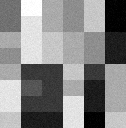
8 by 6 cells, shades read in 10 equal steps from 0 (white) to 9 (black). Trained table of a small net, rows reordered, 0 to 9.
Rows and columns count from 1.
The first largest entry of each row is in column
6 6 6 6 2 5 5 5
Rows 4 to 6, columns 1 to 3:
4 1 2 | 3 7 7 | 1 6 7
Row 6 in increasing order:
1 3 3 6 7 8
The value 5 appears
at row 1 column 1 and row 2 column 1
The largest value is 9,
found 3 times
